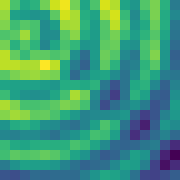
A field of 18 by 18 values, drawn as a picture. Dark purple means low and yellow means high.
Mirror symmetry: none. Slope: up to the top left. Odd rows or columns: none. Rings: centred on the top left.
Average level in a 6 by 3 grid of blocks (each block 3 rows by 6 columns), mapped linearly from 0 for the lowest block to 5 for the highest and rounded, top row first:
4 5 3 / 4 4 3 / 5 2 2 / 4 2 1 / 2 3 0 / 2 1 0
